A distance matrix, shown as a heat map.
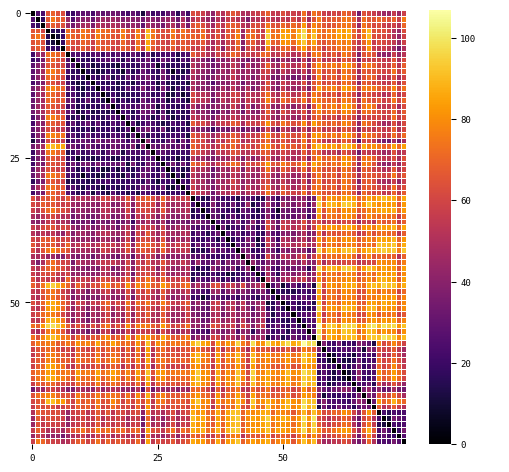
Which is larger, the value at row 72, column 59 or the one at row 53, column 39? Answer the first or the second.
the first
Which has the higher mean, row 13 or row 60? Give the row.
60
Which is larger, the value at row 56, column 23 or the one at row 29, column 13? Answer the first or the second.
the first
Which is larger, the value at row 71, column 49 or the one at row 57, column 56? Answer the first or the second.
the second
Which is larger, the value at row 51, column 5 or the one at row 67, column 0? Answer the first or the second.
the first
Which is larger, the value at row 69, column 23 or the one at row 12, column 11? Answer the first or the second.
the first
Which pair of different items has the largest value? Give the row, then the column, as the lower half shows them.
57, 54
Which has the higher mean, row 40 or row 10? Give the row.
40
